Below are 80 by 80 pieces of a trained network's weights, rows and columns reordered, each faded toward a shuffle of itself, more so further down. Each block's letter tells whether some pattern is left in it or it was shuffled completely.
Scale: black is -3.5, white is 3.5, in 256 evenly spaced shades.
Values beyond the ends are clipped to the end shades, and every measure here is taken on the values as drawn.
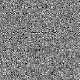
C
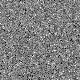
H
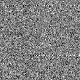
C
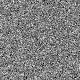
H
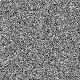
H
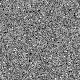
H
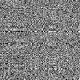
C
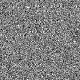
C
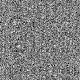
C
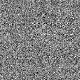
C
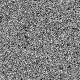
H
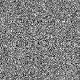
C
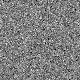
H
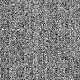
C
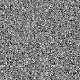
C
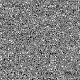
C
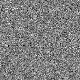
C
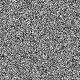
H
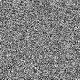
C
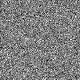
C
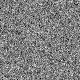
H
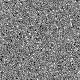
H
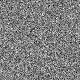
H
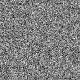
C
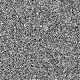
C
